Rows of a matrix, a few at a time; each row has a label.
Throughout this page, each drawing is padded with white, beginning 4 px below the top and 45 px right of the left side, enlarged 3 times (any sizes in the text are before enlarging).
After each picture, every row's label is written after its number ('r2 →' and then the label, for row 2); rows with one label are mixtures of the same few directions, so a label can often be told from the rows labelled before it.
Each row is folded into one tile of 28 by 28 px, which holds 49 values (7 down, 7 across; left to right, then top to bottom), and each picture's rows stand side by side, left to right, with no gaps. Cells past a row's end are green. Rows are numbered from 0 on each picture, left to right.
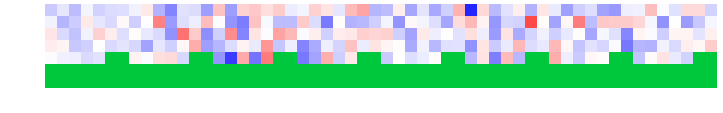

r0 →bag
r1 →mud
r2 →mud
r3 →mud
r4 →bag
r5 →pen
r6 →mud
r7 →mud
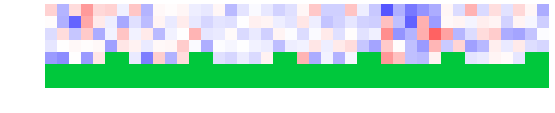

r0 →mud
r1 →mud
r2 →mud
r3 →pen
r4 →bag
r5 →bag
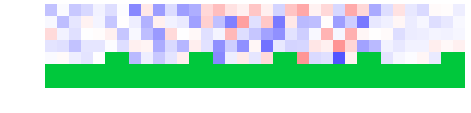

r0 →bag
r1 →bag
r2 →bag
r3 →pen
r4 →mud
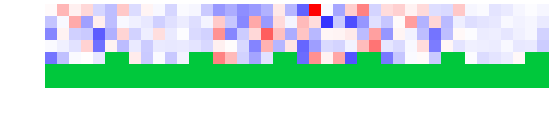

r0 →bag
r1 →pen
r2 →bag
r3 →mud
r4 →bag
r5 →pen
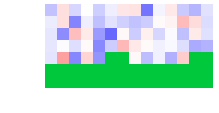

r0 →mud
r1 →mud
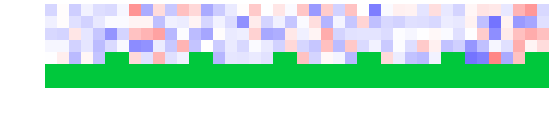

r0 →mud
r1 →bag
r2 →mud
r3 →bag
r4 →pen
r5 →mud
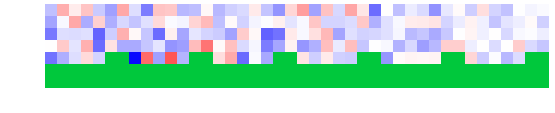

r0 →bag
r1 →pen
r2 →mud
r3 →bag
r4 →pen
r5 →pen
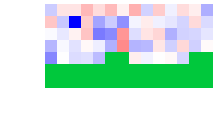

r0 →mud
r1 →bag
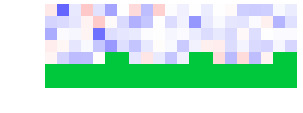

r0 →mud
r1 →pen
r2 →pen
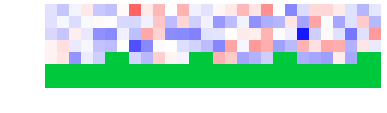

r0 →mud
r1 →bag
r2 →pen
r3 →bag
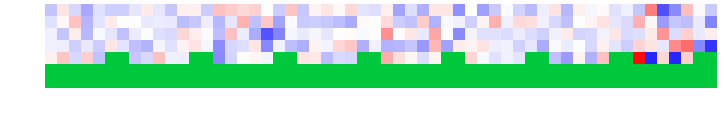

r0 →mud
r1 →mud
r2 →bag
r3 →pen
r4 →bag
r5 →mud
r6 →mud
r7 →pen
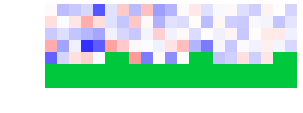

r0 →pen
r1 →pen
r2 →mud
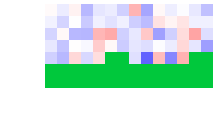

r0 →mud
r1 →mud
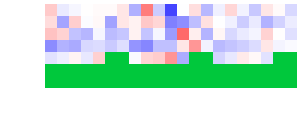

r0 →bag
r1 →mud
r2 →mud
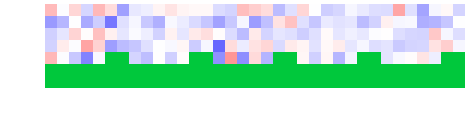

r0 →pen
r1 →mud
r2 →pen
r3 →pen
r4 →mud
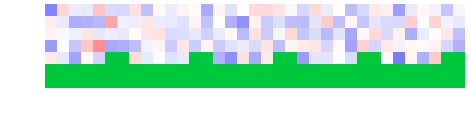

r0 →pen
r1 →bag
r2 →mud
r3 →bag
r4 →mud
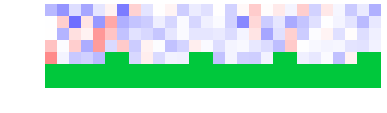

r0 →bag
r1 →pen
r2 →mud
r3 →pen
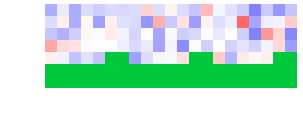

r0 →bag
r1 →bag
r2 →mud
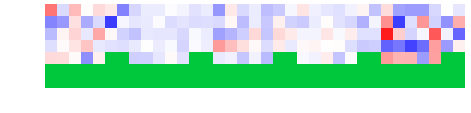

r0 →pen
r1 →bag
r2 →bag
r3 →pen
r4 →bag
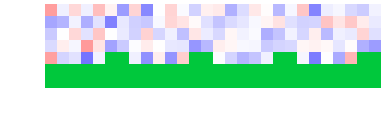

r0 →pen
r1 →mud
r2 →mud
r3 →mud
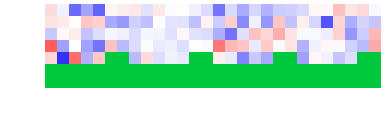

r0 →pen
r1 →pen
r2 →bag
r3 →mud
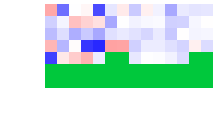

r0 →pen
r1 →mud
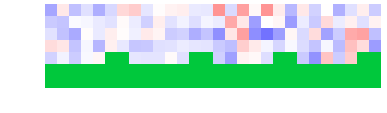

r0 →bag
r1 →bag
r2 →bag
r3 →mud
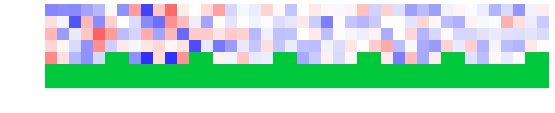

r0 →bag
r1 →mud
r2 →bag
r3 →mud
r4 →pen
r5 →pen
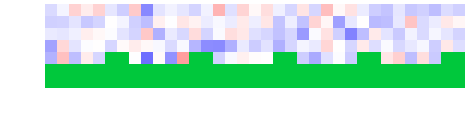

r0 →pen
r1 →mud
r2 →bag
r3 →bag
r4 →mud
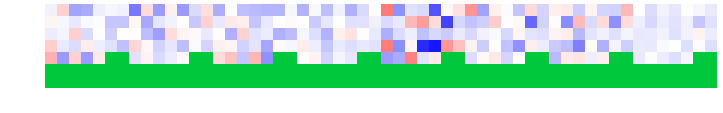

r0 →pen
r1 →bag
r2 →mud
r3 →bag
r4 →pen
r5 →pen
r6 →bag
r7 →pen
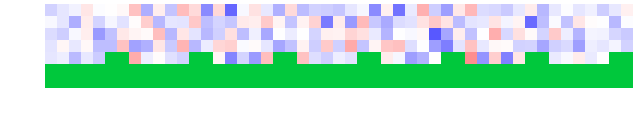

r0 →mud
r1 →bag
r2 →mud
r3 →bag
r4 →mud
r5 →pen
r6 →bag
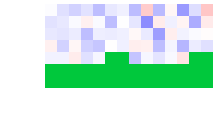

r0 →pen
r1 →bag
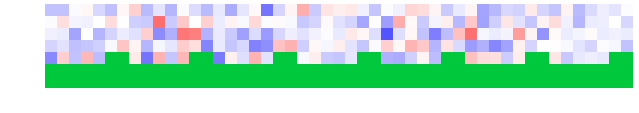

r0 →pen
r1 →mud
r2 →pen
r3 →pen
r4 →bag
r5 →bag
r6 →pen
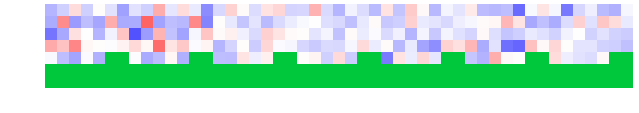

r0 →bag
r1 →bag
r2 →mud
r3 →mud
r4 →pen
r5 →pen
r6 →mud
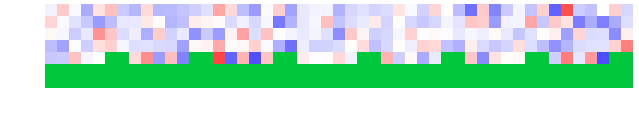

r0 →mud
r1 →mud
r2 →pen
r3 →mud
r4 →pen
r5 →pen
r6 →mud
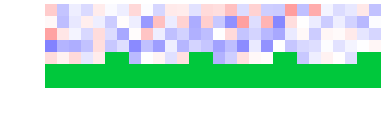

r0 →bag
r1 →bag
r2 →bag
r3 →mud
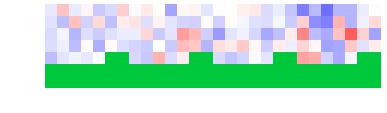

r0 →bag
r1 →mud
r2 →bag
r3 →bag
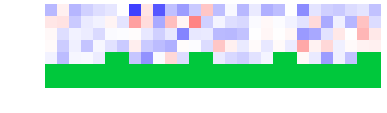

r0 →pen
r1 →pen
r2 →bag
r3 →bag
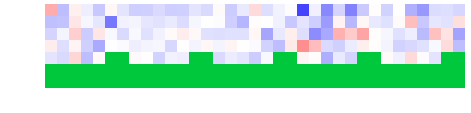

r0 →pen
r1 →bag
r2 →mud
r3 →bag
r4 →mud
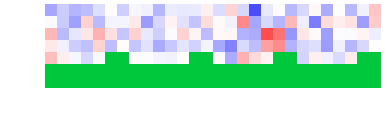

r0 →bag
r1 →bag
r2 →mud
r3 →bag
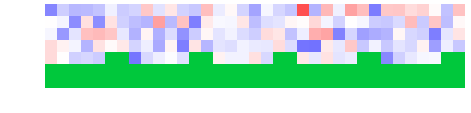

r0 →bag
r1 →bag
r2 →mud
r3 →bag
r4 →bag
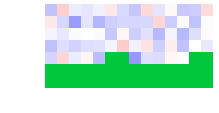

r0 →mud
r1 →bag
